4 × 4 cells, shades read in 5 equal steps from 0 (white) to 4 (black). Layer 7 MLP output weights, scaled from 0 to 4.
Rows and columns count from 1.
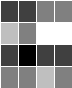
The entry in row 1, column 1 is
3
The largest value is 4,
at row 3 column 2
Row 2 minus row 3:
-2 -2 -3 -3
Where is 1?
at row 2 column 1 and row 4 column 3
